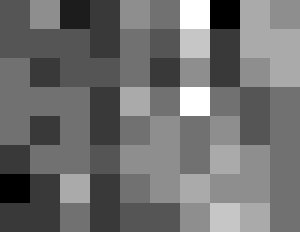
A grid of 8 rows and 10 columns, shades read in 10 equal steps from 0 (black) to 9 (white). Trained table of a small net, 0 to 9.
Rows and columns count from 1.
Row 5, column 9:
3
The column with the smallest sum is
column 4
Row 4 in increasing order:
2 3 4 4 4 4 4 4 6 9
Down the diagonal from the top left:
3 3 3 2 4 5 6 7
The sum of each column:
22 24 29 18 35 31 49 31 39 37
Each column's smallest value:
0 2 1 2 3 2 4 0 3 4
